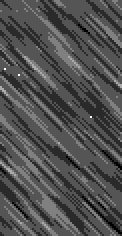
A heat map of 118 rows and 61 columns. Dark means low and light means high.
Average level on the scale: 30%. Grain: diagonal, down to the right. Mirror symmetry: none. Lone odd cells: 3, each higher than its neighbours. Odd rows or columns: none. Slope: none.
